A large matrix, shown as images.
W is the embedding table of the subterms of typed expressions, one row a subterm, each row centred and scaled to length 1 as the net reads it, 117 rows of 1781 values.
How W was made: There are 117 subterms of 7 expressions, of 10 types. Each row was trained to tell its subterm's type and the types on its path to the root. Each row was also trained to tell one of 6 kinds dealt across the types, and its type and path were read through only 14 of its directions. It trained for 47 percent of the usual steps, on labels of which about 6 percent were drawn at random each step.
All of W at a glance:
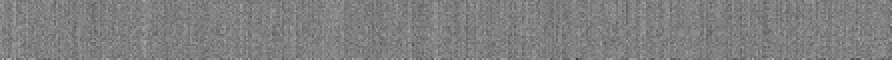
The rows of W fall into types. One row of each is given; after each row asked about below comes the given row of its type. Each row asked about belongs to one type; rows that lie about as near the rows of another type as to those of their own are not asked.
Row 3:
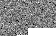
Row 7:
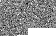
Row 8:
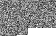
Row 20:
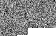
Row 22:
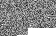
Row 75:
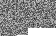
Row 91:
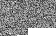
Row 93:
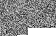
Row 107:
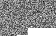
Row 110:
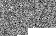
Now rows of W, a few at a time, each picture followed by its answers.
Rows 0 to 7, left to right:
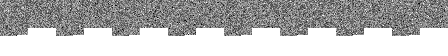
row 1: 93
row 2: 110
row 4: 107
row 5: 107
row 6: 20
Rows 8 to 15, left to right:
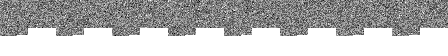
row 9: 8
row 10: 75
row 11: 75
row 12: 22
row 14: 107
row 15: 93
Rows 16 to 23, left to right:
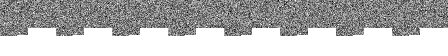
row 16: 75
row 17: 110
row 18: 20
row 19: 8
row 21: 110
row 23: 75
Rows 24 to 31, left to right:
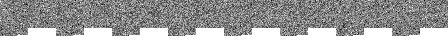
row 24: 3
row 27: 75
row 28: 107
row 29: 107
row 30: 22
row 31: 20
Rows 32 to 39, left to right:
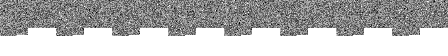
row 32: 75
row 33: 3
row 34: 3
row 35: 20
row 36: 91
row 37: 8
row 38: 20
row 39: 110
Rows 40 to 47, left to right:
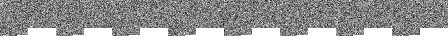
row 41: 107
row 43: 22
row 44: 7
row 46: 8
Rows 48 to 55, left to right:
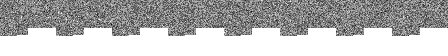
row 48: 8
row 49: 3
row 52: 8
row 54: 93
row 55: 75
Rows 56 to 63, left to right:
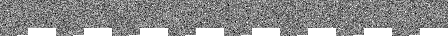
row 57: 22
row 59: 75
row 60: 93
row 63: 22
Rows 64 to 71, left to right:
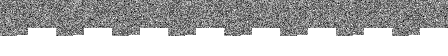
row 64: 107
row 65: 93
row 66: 3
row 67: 107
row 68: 3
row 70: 107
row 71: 3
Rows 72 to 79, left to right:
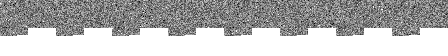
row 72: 91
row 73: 110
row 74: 22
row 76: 91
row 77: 8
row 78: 91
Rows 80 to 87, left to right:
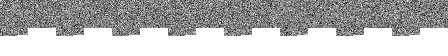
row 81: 93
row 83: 110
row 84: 8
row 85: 22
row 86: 20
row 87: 22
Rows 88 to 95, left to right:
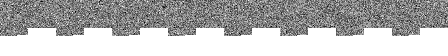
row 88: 20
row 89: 75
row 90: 91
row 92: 20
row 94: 7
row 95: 110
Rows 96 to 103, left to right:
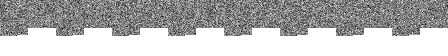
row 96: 93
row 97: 91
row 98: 8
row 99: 93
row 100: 107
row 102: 20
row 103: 93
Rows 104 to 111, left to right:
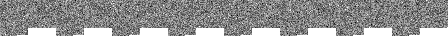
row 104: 93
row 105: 93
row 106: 20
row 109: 93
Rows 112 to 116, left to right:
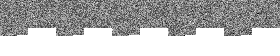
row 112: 107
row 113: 107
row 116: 110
